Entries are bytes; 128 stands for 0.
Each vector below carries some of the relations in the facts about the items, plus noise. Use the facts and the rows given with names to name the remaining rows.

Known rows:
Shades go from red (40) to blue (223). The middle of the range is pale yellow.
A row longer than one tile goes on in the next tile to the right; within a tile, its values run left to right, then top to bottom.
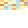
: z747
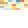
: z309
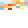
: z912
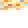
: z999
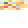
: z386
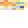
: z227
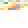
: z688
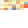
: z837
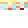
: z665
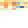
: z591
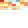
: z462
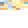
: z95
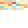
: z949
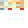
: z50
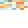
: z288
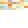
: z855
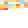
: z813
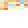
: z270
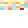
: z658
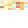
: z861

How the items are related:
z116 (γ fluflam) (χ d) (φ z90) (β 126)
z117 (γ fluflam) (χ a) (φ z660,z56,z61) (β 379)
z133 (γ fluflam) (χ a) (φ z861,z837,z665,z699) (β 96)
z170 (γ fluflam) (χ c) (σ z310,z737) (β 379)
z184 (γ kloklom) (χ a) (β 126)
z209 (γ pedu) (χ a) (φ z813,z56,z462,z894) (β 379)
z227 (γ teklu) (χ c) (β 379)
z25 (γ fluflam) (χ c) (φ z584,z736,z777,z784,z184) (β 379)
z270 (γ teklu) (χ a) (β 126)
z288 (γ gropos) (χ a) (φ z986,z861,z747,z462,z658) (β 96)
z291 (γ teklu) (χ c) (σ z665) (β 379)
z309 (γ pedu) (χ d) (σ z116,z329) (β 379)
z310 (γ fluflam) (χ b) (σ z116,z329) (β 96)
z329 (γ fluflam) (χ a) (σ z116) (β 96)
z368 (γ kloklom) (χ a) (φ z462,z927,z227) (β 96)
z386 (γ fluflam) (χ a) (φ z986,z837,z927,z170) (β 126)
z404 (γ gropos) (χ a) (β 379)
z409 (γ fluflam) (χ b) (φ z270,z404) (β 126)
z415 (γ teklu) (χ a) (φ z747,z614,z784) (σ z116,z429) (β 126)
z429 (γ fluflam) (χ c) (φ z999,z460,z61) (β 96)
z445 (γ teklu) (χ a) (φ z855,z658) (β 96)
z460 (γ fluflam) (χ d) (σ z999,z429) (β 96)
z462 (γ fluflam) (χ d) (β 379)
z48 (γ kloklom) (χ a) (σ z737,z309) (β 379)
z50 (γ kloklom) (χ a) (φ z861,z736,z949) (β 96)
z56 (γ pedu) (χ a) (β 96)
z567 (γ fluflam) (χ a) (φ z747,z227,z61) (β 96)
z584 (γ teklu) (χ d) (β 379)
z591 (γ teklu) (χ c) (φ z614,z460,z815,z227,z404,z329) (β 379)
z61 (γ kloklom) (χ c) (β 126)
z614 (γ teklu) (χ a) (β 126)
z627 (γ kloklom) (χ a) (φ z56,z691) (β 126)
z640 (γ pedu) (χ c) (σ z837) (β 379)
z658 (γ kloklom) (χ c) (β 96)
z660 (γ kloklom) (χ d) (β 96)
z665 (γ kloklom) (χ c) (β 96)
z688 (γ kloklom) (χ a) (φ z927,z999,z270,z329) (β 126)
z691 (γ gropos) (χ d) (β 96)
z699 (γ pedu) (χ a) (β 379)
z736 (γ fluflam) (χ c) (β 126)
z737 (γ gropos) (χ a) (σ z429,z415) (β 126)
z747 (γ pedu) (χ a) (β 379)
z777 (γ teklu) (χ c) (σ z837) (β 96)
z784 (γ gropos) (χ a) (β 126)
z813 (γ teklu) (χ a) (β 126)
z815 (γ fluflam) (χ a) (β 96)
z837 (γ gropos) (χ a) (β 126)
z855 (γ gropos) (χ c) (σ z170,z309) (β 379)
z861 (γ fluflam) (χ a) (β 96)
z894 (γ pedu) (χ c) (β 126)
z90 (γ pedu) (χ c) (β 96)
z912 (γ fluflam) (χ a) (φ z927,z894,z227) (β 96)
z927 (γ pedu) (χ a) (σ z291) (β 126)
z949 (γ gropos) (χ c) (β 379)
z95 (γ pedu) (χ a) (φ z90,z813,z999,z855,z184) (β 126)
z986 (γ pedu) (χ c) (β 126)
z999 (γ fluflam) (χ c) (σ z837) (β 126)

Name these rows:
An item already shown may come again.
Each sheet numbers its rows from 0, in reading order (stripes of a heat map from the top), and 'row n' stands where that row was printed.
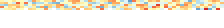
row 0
z310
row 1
z927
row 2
z445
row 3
z927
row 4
z309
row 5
z415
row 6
z736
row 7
z368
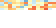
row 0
z429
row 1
z116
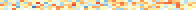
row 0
z209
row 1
z48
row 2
z409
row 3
z61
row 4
z25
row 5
z460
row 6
z170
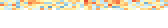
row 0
z209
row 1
z291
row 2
z56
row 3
z584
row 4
z640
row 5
z184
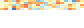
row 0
z837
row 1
z949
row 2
z309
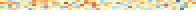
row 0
z855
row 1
z777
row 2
z48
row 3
z170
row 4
z90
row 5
z404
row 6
z691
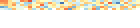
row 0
z640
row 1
z117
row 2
z688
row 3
z660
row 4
z627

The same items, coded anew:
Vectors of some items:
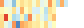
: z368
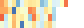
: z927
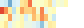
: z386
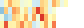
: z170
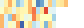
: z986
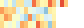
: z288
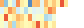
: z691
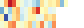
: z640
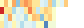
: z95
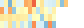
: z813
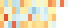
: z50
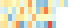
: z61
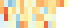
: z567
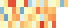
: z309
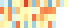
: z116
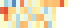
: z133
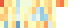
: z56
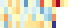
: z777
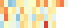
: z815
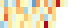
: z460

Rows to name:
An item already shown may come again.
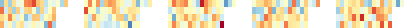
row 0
z415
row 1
z95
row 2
z404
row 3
z291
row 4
z462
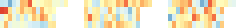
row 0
z386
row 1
z445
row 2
z25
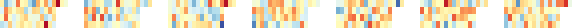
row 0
z460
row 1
z837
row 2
z777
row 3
z409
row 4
z584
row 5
z116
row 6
z310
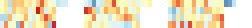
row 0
z117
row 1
z386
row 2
z48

